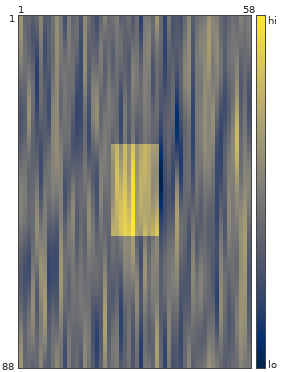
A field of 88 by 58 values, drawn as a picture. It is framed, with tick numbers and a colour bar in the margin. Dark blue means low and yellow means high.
Odd patch: higher, in the centre. Slope: none. Grain: streaks running down. Ninth with the highest average: centre.
